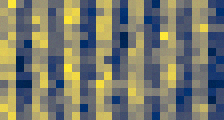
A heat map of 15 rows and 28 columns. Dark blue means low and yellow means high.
Ninth with the lowest average: bottom right. Stripes: upright, repeating 7 times. Grain: streaks running down.
